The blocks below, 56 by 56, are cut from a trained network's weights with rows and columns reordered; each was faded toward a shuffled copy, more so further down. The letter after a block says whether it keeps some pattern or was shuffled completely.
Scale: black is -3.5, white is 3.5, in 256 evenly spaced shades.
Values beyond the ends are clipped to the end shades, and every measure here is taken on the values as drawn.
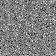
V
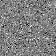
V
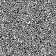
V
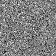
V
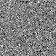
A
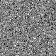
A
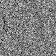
V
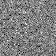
A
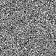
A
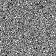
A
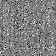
A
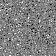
V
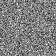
V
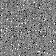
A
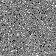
V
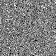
V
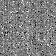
A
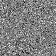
V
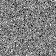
V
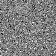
V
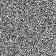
V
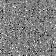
A
